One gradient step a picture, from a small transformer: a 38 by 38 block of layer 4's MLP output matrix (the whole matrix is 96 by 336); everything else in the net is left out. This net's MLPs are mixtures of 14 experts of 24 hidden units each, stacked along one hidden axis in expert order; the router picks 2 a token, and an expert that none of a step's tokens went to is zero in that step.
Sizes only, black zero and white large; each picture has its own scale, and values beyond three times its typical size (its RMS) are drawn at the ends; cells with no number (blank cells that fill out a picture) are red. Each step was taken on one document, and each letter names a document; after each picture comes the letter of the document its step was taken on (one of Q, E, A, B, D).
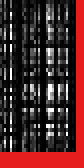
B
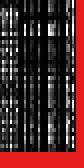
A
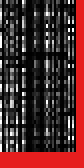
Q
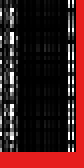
Q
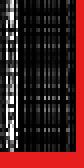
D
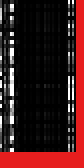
Q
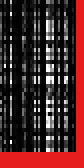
B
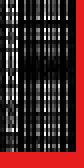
D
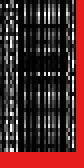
D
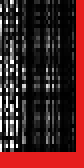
Q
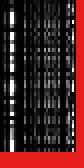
D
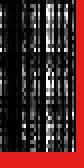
B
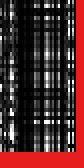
Q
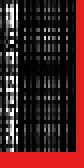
D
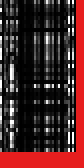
Q
